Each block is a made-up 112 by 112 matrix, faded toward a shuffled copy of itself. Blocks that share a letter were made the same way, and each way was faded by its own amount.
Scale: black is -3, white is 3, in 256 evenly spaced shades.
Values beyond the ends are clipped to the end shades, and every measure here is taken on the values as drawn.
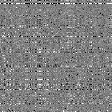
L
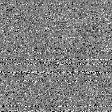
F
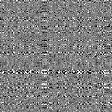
L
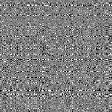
L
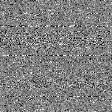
F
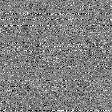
F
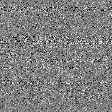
F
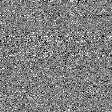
F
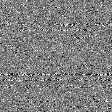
F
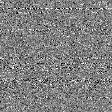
F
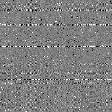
L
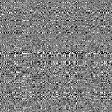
L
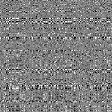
L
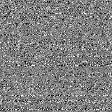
F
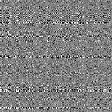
L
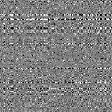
L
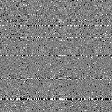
L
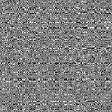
L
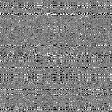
L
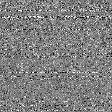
F
